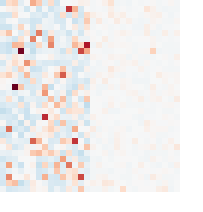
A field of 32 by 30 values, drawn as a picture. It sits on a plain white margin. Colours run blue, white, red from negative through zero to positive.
Mirror symmetry: none. Grain: fine. Seam: vertical, 50% of the way across, the right part calmer. Histogram: skewed, a long tail of high values. Stripes: none.
